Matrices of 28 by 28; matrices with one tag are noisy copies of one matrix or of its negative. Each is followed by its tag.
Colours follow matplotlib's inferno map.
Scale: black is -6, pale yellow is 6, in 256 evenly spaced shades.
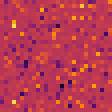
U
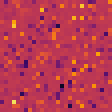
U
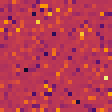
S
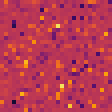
U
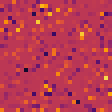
S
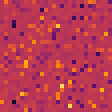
U
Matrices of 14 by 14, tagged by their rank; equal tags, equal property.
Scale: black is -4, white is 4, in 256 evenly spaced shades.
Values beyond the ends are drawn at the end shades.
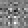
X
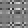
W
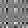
W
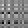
W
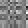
X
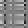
W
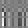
W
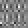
X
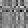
X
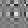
W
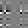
W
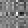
X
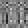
X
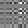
W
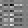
W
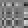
W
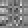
X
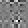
X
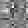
X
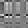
W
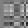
W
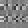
X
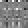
X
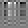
W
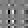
W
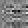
X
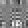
X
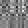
X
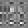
X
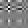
W
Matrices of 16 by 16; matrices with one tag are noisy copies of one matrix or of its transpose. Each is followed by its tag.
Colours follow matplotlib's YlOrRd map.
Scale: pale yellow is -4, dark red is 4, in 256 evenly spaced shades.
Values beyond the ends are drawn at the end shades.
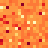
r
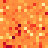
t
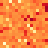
t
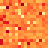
r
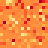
r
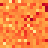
t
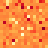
r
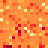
t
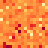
t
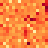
t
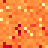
t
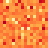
r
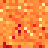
t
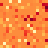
t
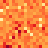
t
